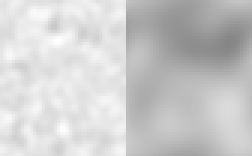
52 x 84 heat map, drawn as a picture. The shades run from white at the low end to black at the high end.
The table splits into one row of 2 panels. Panel 1,1: very low, blotchy, faint in contrast. Panel 1,2: low, smooth.
